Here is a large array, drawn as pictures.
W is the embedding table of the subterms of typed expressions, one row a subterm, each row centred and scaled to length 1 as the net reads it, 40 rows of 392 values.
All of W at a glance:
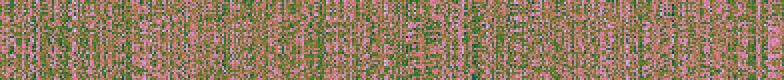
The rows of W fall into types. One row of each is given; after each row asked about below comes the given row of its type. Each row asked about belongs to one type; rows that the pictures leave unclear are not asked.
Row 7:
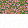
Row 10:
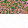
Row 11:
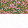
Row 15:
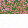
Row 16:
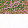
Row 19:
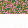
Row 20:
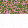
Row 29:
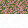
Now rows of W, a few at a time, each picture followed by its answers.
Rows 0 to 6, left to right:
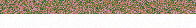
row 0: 29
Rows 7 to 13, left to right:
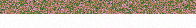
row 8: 15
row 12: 16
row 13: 19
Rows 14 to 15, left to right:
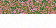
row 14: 10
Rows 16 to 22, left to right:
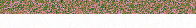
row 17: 19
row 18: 15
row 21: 19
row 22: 20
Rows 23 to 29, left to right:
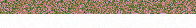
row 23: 15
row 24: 29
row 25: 15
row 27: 20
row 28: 20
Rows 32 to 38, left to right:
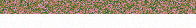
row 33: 11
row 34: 19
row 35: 7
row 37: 10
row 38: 20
